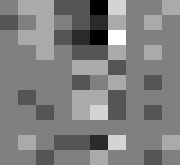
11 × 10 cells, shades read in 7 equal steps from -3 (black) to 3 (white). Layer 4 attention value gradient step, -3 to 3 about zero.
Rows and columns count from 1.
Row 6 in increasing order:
-1 -1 0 0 0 0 0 0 0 1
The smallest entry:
-3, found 2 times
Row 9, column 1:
0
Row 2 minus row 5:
-1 0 1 0 -2 -3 2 0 1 0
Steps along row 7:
down up same up same down up same same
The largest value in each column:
0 1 1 0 1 2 3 0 1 1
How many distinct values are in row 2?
4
